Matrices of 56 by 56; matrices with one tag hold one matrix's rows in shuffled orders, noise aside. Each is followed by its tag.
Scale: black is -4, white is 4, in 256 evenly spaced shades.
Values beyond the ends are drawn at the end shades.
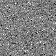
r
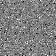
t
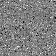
t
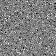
t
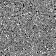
t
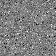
t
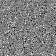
r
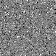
t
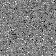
r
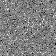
r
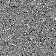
r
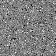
r
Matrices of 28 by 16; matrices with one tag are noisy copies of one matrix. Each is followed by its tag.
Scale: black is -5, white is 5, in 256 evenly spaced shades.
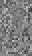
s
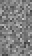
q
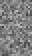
q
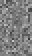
s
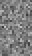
q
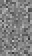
s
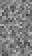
q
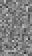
s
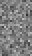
q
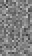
s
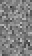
q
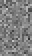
s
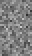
q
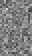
s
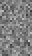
q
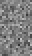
q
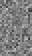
s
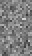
q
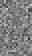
s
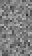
q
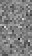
q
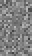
s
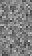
q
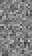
q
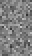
q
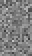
s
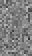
s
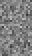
q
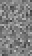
q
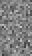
q
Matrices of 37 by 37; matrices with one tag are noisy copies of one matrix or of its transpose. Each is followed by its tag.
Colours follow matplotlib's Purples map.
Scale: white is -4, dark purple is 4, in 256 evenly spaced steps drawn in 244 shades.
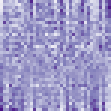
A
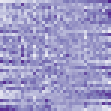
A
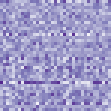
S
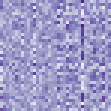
S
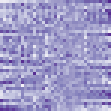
A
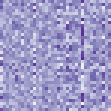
S
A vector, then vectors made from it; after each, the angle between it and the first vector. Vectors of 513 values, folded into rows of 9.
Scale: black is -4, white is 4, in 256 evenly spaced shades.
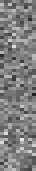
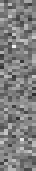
nearly parallel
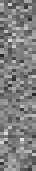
nearly parallel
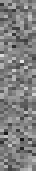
nearly opposite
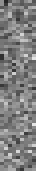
partly aligned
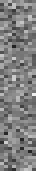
nearly opposite
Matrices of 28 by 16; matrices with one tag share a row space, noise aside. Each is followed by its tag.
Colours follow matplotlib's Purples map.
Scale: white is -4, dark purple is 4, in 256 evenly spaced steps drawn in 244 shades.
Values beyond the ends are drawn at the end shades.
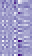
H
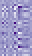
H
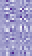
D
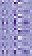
H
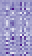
D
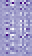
D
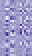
D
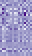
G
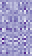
G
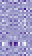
G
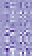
D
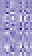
D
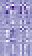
D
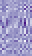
G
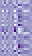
H
